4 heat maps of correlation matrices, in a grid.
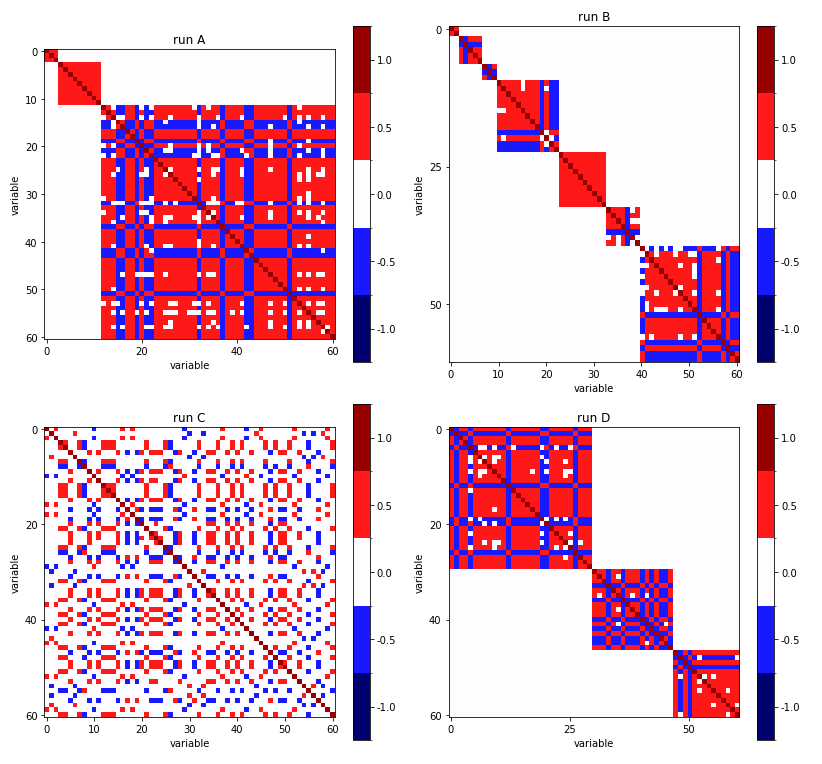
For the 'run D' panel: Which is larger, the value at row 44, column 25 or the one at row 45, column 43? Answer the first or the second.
the first
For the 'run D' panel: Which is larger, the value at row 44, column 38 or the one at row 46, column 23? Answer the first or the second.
the second
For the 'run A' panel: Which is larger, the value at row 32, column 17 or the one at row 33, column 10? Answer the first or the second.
the second
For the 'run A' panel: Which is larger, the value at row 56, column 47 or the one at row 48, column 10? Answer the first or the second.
the first
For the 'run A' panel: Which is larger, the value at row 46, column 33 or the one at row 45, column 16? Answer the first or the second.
the first
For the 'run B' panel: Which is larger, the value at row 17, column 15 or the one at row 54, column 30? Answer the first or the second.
the first
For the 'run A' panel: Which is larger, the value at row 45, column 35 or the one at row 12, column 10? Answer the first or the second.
the first
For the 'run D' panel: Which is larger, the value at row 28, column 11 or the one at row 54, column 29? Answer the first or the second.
the first
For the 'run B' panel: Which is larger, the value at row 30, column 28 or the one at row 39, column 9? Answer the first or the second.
the first
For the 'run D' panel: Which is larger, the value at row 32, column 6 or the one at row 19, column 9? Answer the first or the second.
the first
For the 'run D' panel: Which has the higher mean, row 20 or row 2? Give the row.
2
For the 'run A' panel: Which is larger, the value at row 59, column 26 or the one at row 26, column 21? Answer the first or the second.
the first
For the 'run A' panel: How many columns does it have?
61
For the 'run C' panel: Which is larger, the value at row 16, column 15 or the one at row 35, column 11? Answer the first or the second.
the second
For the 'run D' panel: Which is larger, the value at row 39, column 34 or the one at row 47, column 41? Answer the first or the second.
the first
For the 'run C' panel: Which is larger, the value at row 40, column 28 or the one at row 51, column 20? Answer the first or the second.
the first
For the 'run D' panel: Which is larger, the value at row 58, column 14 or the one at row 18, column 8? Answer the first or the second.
the second
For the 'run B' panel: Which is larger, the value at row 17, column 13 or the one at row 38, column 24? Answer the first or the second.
the first
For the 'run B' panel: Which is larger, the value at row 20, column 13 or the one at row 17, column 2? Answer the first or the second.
the first
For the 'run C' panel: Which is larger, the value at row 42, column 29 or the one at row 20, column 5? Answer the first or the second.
the second
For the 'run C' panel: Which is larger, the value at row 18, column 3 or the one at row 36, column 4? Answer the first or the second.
the second
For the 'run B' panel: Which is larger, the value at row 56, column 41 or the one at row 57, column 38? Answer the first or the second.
the first
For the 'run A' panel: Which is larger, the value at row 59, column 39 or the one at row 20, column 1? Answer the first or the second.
the first
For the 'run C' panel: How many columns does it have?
61
